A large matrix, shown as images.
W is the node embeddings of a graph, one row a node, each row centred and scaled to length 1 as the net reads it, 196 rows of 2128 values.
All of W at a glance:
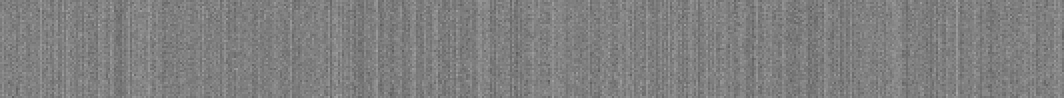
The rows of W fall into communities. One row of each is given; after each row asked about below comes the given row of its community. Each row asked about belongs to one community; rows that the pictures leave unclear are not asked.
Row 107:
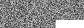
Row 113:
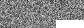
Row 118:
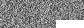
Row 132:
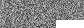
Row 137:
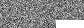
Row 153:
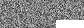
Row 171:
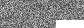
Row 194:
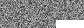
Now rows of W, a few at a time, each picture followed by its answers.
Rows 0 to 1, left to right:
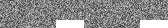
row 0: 107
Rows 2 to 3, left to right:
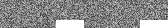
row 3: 113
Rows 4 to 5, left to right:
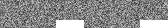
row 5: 107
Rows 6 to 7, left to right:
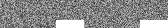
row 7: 107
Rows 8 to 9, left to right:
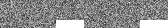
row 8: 171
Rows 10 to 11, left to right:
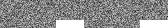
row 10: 113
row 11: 107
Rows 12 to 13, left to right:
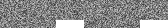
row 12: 107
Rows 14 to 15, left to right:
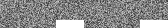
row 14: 153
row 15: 137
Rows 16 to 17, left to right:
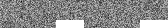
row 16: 132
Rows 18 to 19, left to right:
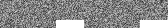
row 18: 132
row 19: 107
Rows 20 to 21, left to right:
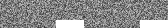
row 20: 194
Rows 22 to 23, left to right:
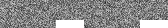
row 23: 118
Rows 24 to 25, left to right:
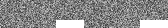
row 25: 113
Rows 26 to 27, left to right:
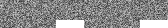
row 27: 107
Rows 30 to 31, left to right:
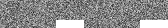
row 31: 171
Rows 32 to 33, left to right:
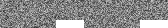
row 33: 194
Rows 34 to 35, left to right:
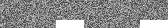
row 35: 171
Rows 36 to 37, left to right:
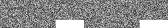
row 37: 137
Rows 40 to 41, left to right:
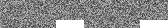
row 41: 194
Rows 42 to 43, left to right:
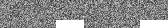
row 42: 113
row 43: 113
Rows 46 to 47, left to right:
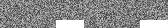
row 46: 113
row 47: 132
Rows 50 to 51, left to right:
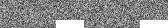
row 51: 153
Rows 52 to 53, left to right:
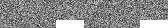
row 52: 153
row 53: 113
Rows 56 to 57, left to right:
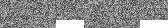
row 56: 171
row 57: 113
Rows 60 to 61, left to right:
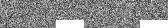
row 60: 171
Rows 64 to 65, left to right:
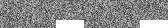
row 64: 194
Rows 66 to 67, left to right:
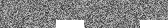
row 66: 171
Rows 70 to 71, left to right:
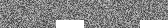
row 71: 194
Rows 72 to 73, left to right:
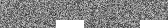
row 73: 132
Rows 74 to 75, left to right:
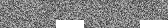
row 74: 194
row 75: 118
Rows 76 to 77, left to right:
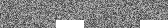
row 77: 132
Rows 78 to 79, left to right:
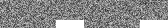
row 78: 107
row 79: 107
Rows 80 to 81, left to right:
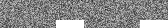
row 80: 132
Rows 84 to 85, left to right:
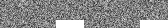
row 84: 194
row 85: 153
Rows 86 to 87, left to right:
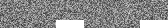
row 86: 194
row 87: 118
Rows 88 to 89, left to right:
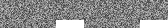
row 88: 171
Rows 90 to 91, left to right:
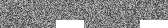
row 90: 194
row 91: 137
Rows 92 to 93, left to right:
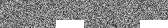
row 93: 118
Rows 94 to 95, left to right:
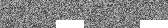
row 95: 153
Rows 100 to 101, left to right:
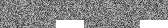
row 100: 194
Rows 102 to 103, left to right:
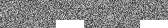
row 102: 171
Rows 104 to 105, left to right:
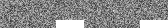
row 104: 107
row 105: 118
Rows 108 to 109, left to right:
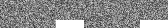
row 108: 107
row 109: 171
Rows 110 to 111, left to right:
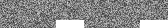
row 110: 137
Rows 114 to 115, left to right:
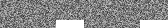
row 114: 171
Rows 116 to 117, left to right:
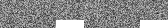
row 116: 137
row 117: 132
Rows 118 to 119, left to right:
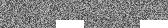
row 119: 194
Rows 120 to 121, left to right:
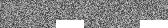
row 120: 171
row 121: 113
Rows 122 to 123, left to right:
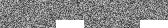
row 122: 107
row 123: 153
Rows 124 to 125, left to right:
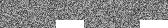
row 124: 194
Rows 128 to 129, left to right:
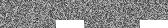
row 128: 118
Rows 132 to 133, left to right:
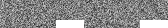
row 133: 118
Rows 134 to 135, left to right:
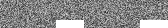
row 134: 107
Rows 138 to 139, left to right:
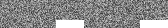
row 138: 137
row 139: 132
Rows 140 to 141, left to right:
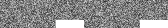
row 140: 137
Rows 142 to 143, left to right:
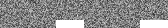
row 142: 194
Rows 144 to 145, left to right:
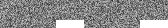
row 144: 132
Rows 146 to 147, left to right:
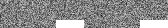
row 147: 113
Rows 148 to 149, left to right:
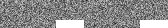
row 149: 132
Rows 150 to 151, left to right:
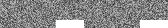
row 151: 118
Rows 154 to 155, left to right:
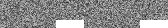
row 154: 153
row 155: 194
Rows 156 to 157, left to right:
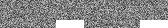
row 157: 113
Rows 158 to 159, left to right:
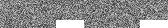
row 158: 132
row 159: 107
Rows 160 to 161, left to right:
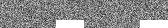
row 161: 113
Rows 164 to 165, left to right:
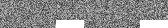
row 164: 171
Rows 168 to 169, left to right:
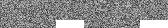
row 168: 137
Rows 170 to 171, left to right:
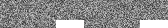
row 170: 118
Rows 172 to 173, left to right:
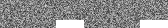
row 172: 113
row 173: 107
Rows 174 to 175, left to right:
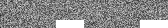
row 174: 194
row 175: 132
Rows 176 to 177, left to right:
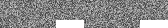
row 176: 171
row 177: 171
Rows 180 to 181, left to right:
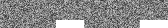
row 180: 107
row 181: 107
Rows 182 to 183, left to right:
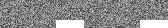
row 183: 153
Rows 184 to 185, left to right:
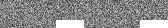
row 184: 132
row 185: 118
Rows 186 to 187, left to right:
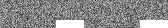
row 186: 132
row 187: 137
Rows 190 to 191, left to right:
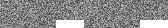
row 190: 153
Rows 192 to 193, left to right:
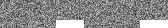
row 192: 113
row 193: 194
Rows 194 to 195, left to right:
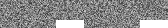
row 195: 113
